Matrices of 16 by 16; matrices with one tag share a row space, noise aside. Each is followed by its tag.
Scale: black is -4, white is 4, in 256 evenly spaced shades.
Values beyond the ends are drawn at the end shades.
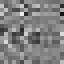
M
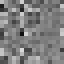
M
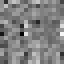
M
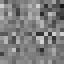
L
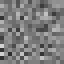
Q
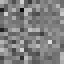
M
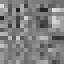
Q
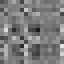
M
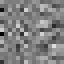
Q
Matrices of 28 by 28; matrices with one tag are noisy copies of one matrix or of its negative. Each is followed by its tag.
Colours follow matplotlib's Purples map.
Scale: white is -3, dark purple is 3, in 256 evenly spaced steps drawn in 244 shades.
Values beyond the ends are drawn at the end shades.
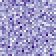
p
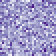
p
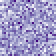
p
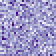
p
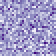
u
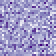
u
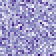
p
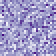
u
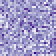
u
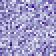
p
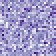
u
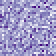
u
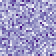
p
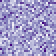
p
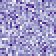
p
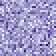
u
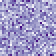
p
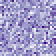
u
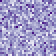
p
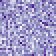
p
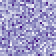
p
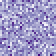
p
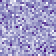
p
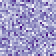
p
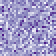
u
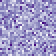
p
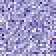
u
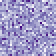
p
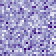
u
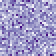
p
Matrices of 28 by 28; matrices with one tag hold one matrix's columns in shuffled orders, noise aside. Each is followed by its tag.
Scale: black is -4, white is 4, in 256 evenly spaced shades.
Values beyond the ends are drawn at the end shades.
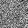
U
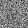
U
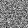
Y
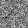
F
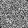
Y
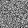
Y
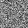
U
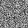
F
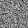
U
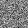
Y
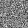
F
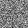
Y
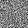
U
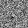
F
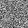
Y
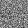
Y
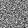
Y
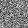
F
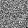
Y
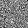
Y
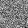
Y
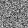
F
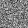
U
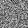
U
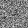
F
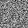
U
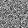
Y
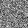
F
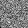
Y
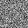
U
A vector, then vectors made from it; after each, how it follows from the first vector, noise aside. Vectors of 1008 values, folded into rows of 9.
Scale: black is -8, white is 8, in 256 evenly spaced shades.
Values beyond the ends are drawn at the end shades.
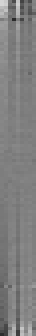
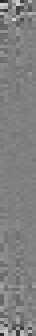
sign-scrambled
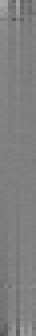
shrunk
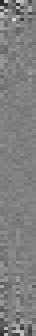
sign-scrambled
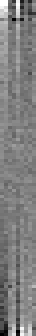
scaled up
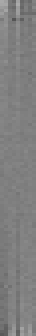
shrunk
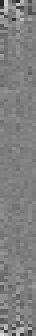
sign-scrambled
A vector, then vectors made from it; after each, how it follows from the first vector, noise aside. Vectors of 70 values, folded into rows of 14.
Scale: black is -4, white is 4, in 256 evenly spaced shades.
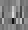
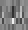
negated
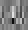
copied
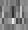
negated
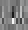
negated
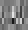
copied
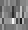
negated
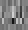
copied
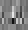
copied
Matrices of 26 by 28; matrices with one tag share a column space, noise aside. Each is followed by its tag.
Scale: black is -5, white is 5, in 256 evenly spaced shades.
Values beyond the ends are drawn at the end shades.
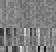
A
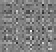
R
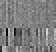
A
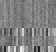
A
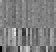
A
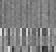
A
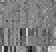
A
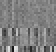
A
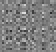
R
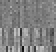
A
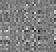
R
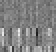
A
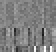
A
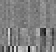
A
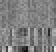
A
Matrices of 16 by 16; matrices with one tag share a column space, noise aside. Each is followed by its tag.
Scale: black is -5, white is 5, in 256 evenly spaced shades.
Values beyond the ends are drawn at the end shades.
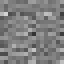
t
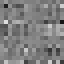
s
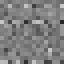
s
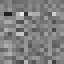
t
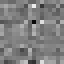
s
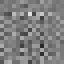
t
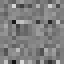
s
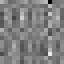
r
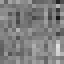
r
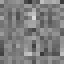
r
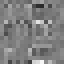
s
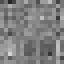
r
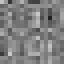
r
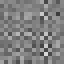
t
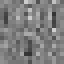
r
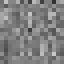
r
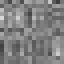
r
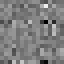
s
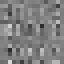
s
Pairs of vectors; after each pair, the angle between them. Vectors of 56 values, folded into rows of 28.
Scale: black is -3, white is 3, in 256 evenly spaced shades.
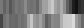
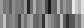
partly opposed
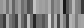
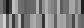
orthogonal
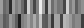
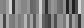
orthogonal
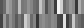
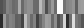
nearly parallel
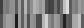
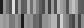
orthogonal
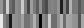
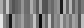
nearly parallel
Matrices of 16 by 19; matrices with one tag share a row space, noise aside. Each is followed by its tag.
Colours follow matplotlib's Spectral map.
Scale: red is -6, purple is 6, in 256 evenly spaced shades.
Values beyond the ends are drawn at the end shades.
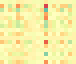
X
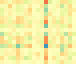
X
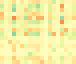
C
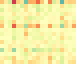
C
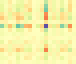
X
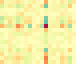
X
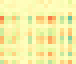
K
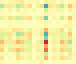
X
